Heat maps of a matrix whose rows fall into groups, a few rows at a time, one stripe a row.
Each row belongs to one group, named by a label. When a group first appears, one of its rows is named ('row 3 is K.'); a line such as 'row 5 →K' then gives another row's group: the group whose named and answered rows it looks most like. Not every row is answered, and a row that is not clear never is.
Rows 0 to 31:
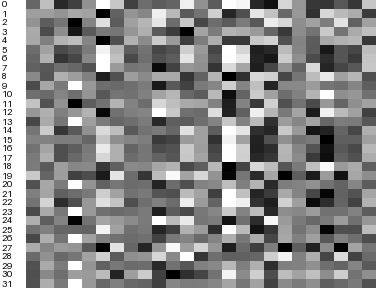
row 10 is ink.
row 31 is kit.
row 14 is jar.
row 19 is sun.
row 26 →kit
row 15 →jar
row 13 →kit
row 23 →kit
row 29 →kit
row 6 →jar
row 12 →ink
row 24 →sun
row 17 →jar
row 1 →ink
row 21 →jar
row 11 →sun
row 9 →kit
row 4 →ink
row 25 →jar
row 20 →kit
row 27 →sun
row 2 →sun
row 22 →jar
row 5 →jar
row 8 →ink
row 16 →jar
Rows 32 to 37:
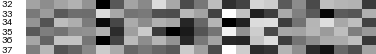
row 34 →ink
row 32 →ink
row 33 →jar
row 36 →ink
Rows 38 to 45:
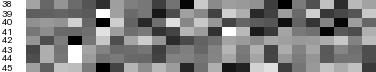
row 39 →jar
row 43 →kit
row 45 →ink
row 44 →kit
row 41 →jar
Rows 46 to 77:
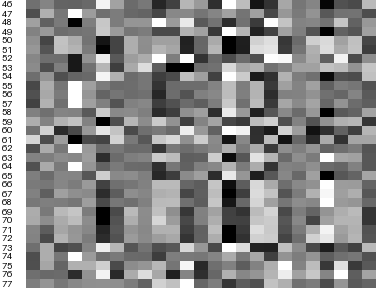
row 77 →sun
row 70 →ink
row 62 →kit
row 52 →sun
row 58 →jar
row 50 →ink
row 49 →jar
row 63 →ink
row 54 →jar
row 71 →ink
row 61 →sun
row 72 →ink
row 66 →ink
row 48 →sun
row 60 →jar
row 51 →ink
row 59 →ink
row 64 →kit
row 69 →ink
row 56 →kit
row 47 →kit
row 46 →jar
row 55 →kit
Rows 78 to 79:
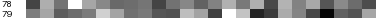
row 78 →kit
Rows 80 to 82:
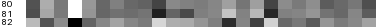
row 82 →sun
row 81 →kit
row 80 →kit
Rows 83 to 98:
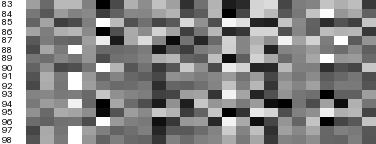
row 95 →ink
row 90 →jar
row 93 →jar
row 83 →ink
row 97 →kit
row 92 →kit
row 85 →jar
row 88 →kit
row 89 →ink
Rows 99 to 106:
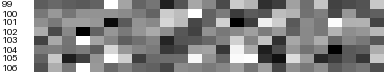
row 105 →jar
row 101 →ink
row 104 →jar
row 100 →sun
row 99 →jar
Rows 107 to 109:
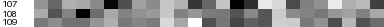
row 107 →ink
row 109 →sun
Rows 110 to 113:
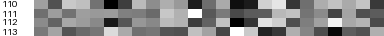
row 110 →ink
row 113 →jar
